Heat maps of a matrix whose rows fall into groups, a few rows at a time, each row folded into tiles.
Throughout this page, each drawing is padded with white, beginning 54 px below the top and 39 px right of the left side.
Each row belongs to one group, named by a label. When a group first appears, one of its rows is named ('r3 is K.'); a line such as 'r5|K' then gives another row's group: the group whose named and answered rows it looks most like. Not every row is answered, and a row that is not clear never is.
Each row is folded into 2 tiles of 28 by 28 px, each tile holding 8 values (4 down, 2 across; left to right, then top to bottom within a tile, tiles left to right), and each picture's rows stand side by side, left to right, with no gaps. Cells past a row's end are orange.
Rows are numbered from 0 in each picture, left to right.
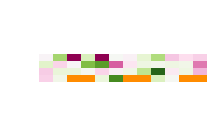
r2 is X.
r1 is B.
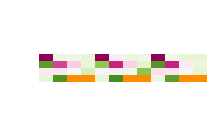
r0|B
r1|B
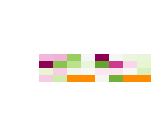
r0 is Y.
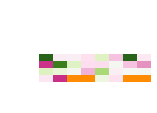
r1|X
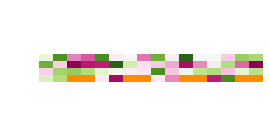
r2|X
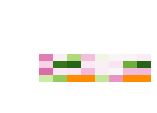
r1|Y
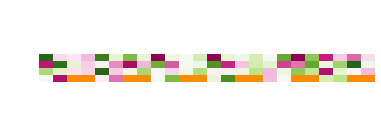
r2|B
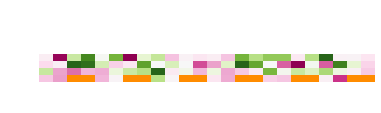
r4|X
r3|Y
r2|X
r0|Y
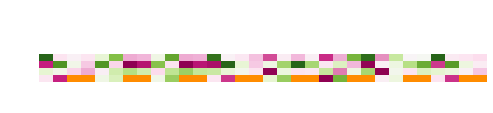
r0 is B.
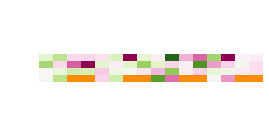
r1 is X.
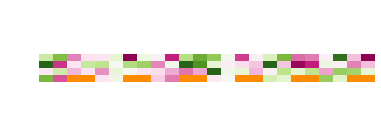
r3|X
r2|Y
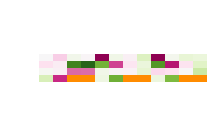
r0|Y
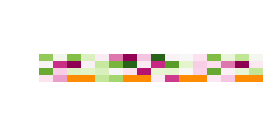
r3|X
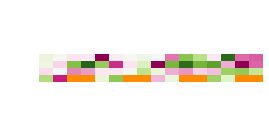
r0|Y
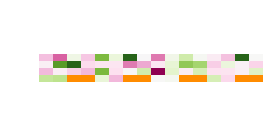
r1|X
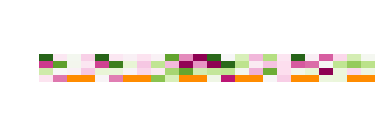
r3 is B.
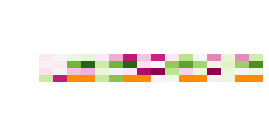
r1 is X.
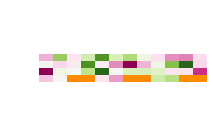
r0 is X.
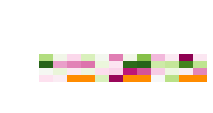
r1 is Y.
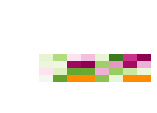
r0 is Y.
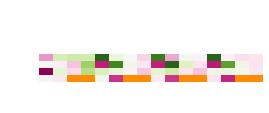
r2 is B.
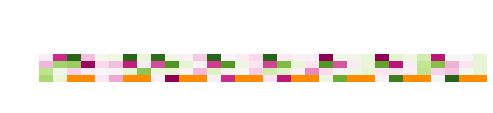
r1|X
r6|B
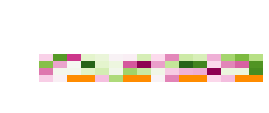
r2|Y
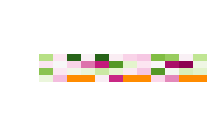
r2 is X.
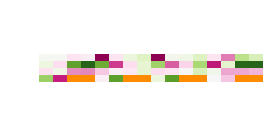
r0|Y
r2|B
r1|B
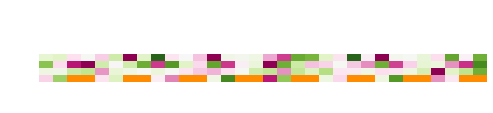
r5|X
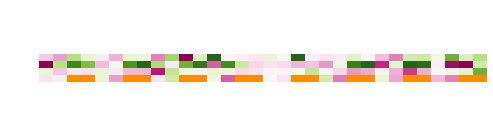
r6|Y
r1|Y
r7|X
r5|Y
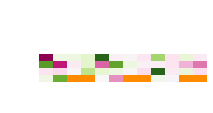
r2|X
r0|B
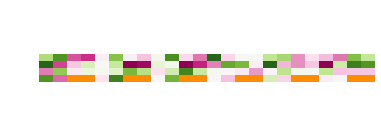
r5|Y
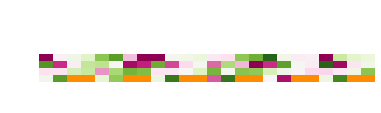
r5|B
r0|B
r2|B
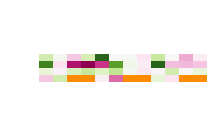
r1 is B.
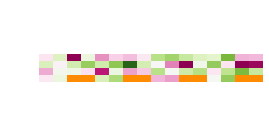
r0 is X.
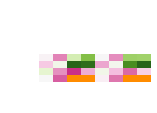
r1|Y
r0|Y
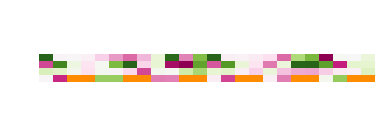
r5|B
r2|X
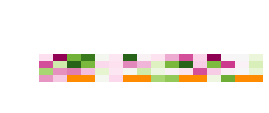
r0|Y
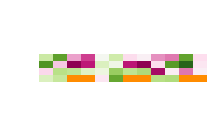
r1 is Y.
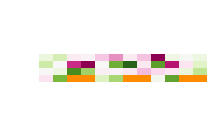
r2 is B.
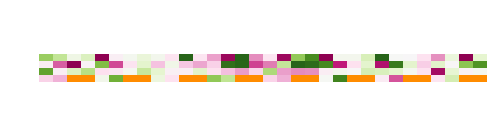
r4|Y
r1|B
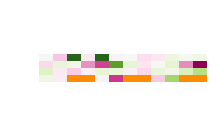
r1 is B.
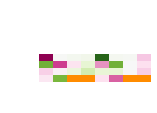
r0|B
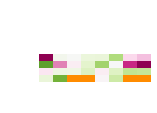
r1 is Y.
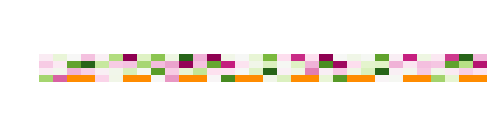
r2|X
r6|X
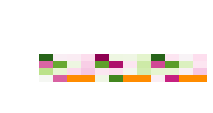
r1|B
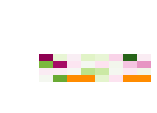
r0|B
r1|X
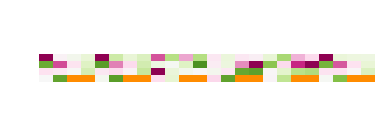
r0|B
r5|B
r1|B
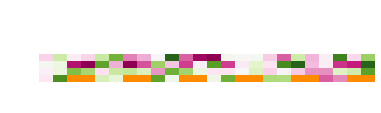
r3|B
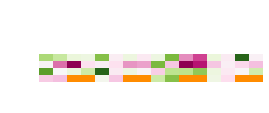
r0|X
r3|X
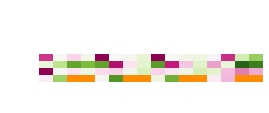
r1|B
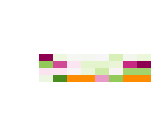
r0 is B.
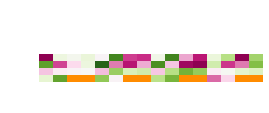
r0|B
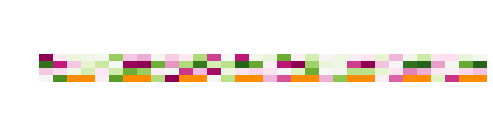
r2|Y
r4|X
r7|Y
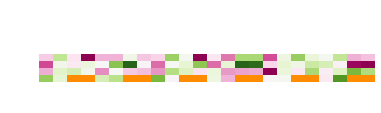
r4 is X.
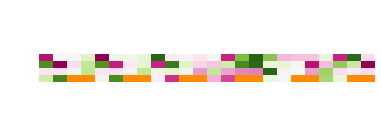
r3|Y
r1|B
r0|B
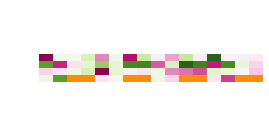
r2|Y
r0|B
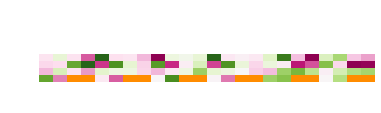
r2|B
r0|Y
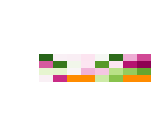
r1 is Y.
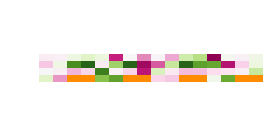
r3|B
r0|Y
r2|Y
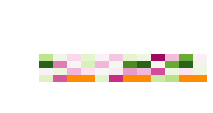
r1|Y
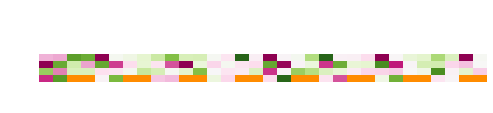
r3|X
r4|B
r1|B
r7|X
